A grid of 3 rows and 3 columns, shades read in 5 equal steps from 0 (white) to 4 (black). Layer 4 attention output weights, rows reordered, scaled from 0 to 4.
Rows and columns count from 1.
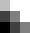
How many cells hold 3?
2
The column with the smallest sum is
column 3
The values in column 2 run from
0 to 3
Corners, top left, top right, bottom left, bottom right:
1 0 4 2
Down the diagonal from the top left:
1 2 2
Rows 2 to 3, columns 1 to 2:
3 2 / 4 3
